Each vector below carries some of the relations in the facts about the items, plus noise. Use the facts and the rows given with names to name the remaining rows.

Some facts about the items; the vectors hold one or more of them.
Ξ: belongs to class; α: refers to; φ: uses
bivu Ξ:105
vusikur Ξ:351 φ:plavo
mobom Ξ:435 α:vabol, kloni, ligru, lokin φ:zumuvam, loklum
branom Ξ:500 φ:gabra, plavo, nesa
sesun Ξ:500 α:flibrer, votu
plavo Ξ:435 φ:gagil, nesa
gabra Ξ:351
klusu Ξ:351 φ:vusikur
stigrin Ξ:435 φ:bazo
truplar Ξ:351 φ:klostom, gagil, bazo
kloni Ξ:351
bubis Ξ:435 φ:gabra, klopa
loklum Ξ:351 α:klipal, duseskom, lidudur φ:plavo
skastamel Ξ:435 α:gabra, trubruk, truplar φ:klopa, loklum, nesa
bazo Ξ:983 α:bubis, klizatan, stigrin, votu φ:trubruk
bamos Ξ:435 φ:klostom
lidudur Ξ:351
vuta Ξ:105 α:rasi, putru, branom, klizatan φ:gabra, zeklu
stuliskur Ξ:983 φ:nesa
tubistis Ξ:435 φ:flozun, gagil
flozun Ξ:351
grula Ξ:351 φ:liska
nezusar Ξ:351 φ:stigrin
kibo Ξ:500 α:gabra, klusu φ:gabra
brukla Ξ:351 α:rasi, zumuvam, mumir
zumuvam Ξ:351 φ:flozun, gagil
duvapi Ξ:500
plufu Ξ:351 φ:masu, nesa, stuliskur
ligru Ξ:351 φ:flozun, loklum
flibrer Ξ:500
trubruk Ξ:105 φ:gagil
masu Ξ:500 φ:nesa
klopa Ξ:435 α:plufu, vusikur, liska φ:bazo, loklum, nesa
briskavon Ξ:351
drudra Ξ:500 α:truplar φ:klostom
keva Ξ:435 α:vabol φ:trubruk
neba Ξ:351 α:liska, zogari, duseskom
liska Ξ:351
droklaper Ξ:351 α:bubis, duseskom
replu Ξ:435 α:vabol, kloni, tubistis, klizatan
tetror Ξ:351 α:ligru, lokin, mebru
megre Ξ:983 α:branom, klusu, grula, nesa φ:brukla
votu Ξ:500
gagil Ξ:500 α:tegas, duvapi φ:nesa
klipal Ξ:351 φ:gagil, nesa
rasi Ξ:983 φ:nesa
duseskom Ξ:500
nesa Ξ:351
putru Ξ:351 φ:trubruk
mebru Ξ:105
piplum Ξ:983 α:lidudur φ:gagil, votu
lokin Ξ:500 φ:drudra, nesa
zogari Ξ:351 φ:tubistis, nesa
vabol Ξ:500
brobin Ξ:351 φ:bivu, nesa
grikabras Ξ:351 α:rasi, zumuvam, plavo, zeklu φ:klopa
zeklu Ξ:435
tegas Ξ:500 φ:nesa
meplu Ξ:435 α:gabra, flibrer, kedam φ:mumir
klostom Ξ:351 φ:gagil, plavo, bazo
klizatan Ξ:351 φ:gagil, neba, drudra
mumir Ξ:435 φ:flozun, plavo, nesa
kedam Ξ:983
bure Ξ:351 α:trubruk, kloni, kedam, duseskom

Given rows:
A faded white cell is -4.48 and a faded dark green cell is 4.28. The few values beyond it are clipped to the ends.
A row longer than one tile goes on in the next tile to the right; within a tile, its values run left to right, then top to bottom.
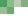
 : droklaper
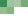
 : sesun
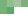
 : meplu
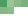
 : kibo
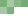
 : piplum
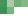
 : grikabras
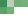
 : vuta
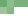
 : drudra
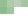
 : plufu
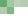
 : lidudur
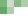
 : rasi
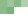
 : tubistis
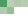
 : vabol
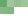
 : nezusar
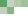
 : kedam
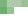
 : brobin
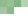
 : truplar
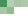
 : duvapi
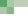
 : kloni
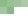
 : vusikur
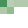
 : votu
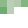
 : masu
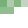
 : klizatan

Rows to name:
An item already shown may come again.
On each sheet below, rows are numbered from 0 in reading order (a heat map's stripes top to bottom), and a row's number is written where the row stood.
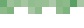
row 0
nezusar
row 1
vusikur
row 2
klostom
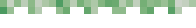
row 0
mumir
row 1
tegas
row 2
droklaper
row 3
gagil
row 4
klusu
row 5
keva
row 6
nesa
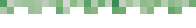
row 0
mebru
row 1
zogari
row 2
rasi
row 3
putru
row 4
zeklu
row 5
truplar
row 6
skastamel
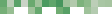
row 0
zumuvam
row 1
bazo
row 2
replu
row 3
lokin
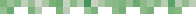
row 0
stigrin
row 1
stuliskur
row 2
branom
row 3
bivu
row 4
loklum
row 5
tubistis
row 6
grula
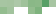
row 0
klipal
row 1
klostom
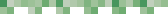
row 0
bivu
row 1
trubruk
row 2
mebru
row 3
stigrin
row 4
tetror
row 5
bivu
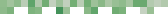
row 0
tubistis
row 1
putru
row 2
plavo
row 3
bamos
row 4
klopa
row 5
duseskom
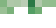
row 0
bubis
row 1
brukla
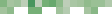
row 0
ligru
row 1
megre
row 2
lokin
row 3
vusikur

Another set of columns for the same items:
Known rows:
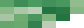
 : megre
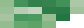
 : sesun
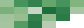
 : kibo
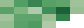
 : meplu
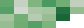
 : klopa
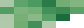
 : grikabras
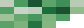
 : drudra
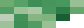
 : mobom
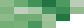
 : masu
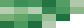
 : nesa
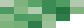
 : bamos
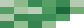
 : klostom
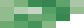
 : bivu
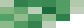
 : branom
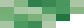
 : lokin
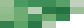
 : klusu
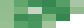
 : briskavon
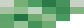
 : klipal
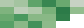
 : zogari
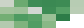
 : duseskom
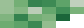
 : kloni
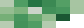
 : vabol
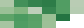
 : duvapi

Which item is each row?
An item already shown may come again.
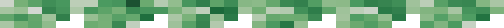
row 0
duseskom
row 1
zumuvam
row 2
kibo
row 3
vuta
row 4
sesun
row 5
putru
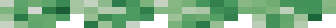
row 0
loklum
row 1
trubruk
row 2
vuta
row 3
replu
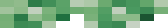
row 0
mebru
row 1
ligru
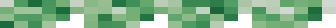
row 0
truplar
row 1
mebru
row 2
branom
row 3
vusikur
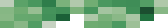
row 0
putru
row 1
skastamel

